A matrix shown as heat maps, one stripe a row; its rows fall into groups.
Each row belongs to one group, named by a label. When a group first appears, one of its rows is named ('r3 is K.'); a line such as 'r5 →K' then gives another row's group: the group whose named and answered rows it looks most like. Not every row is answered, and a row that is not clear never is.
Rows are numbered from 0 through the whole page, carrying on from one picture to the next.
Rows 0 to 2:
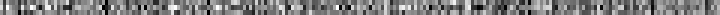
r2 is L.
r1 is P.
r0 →L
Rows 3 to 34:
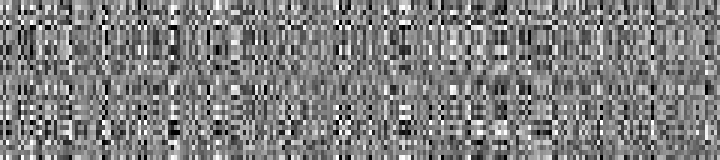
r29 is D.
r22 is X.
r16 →D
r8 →D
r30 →X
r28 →X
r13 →D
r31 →P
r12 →D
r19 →P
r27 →D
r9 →L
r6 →X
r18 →P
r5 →L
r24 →P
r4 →P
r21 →L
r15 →X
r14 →L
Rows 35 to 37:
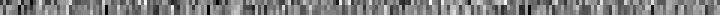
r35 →D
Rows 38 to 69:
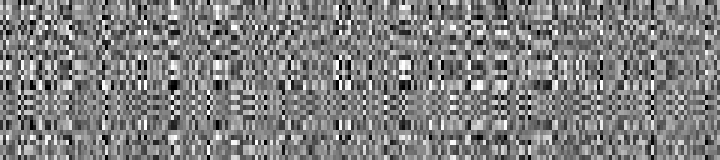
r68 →X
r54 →D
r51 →P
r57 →L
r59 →L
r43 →L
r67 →X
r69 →L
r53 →P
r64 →P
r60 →X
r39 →P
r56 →X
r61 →L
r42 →D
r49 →D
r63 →D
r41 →P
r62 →D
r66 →L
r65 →P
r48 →X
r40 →P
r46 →P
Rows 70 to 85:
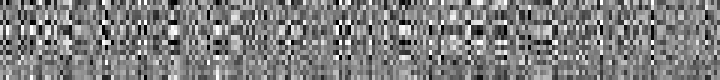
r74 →D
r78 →D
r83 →P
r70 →D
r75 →P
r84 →P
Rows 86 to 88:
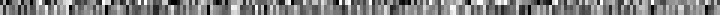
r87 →L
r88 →L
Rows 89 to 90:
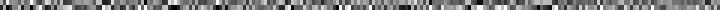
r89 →P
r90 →D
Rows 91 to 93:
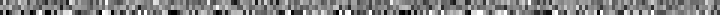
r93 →D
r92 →P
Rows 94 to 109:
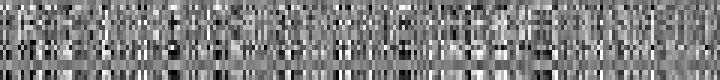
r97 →X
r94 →P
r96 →X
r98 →D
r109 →D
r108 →D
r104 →D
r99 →X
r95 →P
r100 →X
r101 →X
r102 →D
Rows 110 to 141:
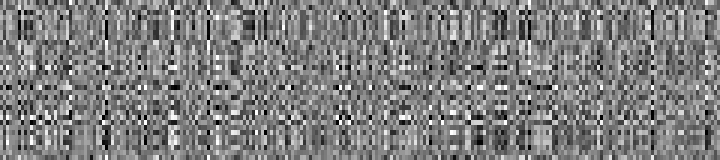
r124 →X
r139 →L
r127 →D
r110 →X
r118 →X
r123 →P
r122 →X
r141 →X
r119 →X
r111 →X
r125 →P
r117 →L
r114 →L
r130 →L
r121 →P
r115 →L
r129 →X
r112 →L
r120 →X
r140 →P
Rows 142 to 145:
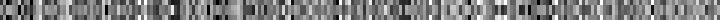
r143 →L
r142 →D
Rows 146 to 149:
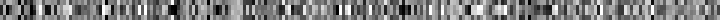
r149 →L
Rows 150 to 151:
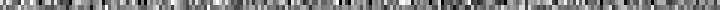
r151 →X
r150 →P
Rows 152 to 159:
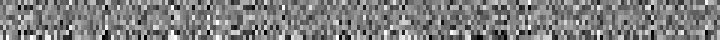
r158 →L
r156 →P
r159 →P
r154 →P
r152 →X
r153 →L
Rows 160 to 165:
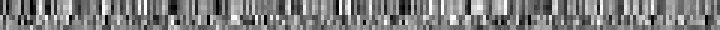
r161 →D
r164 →L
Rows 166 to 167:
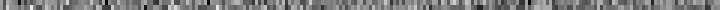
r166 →L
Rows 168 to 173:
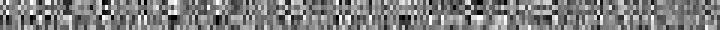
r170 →P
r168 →P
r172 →D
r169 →X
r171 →D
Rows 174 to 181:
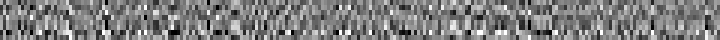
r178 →L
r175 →D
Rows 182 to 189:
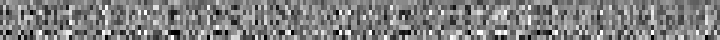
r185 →X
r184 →D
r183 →X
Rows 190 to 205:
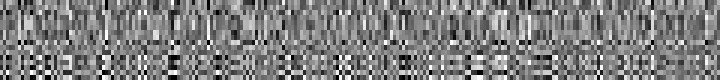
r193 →X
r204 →P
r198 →L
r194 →X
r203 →D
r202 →X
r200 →P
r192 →D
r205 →D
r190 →L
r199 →X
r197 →X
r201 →D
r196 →X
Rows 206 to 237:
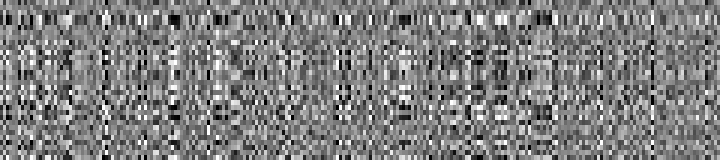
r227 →D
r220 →L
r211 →L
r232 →X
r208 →X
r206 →L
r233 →P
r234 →D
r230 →L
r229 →D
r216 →P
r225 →P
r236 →X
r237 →P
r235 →L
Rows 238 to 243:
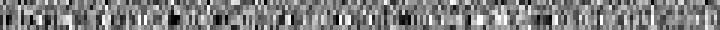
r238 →L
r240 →X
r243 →X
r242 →D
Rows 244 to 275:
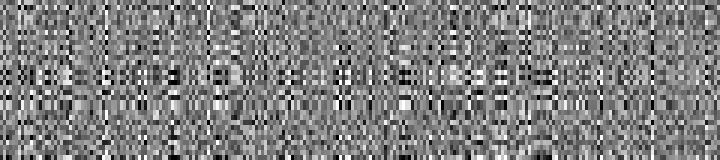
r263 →D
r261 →P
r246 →X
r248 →X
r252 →L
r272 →P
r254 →L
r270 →X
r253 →P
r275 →D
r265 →P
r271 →D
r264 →P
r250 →L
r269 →X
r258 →D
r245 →L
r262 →P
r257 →L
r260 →D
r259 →L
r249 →X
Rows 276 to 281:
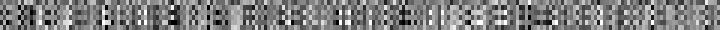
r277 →L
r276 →X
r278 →D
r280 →D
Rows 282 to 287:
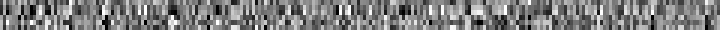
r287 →L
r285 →L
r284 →D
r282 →X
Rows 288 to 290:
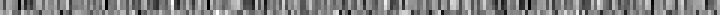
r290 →P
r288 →L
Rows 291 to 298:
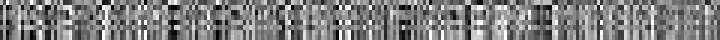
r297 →D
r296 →X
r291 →P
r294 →X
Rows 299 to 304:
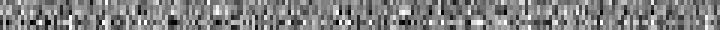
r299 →X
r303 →D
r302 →X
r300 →P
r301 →P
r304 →X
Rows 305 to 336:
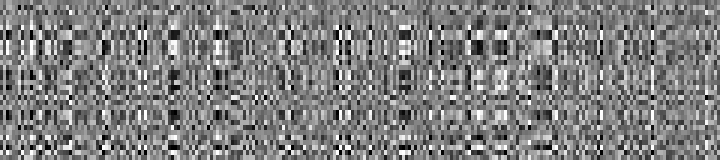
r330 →L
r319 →D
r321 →X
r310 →P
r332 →P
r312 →D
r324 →L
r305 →P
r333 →X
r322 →D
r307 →X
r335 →P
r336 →X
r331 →P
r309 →P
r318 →X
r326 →P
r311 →D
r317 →P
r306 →L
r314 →P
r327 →D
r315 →P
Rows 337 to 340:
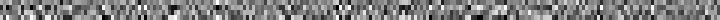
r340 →P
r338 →D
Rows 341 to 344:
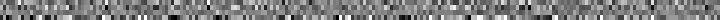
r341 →X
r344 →D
